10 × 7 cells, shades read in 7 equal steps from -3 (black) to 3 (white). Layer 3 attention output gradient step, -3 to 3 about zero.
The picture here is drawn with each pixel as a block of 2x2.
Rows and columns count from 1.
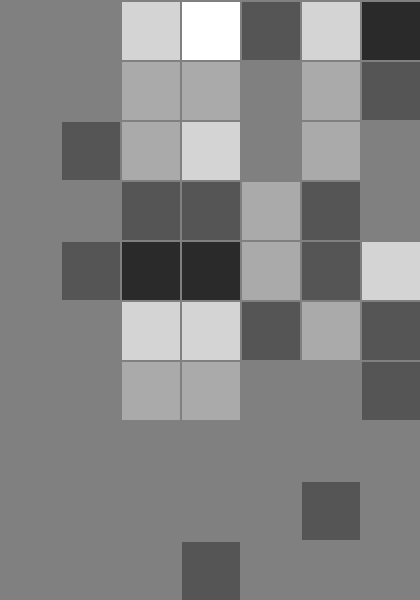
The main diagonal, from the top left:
0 0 1 -1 1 1 -1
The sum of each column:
0 -2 4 5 0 2 -3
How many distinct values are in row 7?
3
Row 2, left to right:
0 0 1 1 0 1 -1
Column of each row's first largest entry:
4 3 4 5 7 3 3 1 1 1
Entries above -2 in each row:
6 7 7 7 5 7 7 7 7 7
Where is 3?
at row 1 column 4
